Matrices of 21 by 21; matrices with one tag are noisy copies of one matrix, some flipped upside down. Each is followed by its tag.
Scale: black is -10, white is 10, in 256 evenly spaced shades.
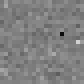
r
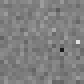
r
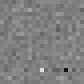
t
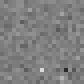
t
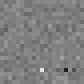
t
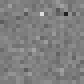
t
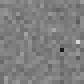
r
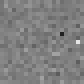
r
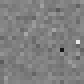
r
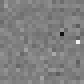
r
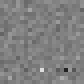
t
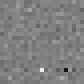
t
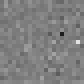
r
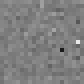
r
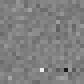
t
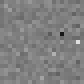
r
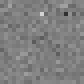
t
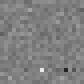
t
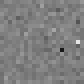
r
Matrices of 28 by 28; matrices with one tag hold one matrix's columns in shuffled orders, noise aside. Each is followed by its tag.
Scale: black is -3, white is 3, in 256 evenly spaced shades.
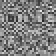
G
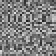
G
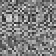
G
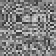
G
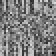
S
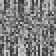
S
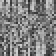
S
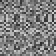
G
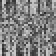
S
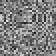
G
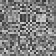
G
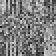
S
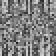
S
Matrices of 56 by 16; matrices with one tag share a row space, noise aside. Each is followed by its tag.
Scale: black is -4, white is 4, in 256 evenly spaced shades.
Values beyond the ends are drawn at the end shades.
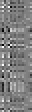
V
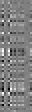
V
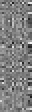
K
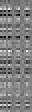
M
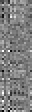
V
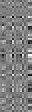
K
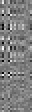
V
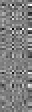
K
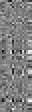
K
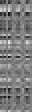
M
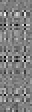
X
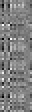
V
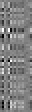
V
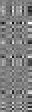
K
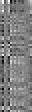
V
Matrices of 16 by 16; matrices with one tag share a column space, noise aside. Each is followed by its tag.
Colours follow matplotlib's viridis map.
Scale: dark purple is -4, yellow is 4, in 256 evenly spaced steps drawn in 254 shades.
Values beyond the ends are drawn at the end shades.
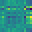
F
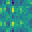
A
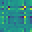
F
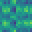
A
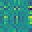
F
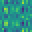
A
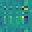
F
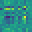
F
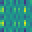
A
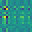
F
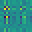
F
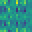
A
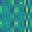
A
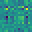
F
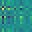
F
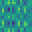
A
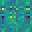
F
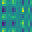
A
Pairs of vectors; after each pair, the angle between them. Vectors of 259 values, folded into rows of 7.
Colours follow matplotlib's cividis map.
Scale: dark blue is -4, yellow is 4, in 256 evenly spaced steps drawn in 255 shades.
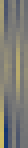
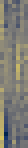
nearly parallel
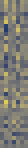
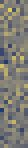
orthogonal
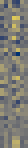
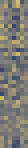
nearly opposite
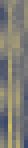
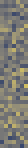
orthogonal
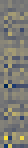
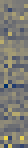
nearly parallel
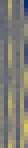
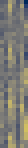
nearly parallel
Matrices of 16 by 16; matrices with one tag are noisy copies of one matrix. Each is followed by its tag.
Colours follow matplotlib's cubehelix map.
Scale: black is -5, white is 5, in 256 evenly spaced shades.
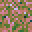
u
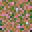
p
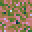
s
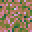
u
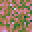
u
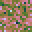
s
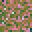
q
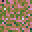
q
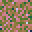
p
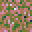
u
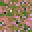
s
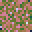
p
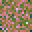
p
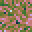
s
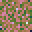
p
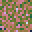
p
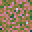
p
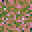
q
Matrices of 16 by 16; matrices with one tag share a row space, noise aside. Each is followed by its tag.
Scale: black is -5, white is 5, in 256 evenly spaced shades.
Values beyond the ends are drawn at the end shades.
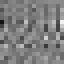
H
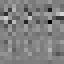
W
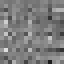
W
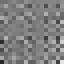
H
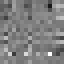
W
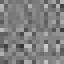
H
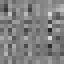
W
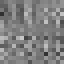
H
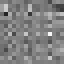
W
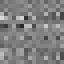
H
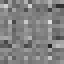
W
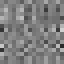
H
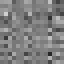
W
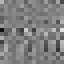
H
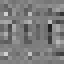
W
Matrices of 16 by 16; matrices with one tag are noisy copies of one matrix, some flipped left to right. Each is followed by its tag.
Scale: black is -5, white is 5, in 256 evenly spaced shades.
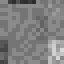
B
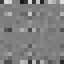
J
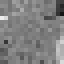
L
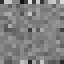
J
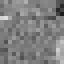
L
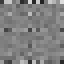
J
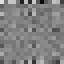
J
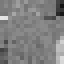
L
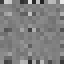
J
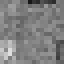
B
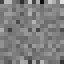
J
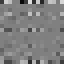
J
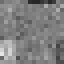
B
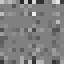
J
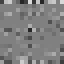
J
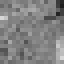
L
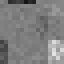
B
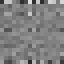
J
